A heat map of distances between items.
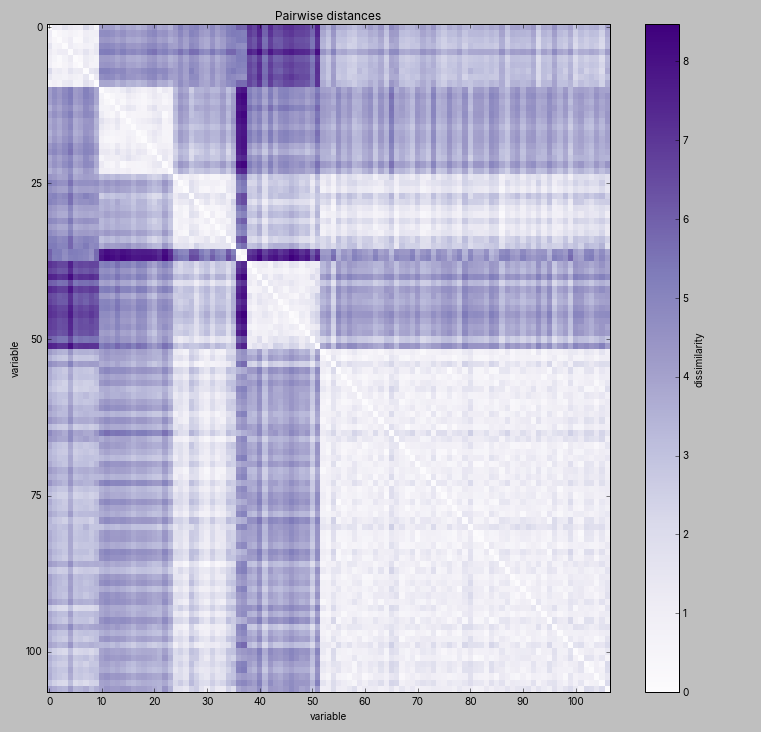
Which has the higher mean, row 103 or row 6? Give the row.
6
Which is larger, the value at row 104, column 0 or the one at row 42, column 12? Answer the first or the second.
the second
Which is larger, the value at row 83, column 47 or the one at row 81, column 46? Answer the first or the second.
the second
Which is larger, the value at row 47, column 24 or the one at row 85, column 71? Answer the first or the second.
the first
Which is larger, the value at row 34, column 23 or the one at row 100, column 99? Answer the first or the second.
the first
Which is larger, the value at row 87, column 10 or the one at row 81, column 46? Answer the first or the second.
the second
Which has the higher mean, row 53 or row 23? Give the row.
23
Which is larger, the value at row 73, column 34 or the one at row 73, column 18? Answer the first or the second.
the second
